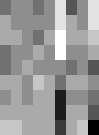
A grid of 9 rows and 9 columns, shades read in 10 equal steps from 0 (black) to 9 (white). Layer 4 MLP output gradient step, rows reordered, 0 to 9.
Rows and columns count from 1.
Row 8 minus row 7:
1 0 1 0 0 0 1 1 -1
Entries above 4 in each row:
6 9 8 8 6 8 7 7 7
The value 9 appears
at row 3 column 6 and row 4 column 6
